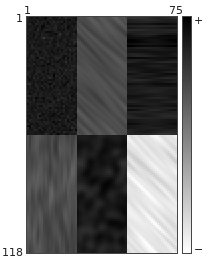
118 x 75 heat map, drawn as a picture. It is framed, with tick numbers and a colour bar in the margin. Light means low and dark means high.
It is made of 2 by 3 panels. Panel 1,1: very high, fine-grained, faint in contrast. Panel 1,2: high, slanting down to the right, faint in contrast. Panel 1,3: very high, streaked across, faint in contrast. Panel 2,1: high, streaked downward, faint in contrast. Panel 2,2: very high, blotchy, faint in contrast. Panel 2,3: very low, slanting down to the right, faint in contrast.
